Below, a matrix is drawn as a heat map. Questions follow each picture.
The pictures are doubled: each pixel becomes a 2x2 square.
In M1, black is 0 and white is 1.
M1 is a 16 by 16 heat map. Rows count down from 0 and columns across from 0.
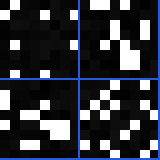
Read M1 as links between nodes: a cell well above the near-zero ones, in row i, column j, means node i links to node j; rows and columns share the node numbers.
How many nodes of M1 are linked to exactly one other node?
0
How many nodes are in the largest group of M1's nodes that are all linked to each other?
3
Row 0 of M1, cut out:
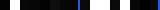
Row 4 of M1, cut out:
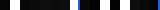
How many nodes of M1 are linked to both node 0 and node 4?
3
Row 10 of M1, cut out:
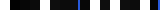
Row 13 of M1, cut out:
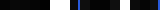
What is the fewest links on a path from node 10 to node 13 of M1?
3
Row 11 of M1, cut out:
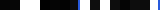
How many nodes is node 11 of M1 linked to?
5
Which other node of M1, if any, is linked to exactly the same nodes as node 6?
node 5
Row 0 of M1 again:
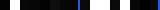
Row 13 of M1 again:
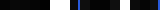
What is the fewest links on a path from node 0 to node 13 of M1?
2
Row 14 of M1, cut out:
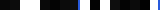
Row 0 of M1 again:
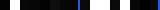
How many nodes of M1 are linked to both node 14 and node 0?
1
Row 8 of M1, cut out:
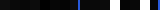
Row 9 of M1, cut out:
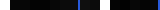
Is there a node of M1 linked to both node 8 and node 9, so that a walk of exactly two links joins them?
no
